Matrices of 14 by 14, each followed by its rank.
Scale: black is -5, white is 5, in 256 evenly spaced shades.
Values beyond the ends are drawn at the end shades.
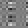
one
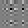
one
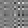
one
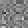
three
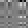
one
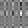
one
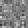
three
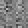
three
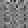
three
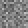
three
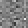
three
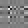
one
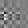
one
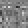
three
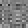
three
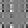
one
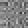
three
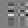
one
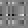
one
